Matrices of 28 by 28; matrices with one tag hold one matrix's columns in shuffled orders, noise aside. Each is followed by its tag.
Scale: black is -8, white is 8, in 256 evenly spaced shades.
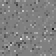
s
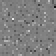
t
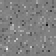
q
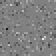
s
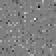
t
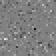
s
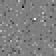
t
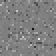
s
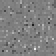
q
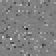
s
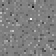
t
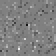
q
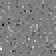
q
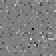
s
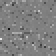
s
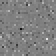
s
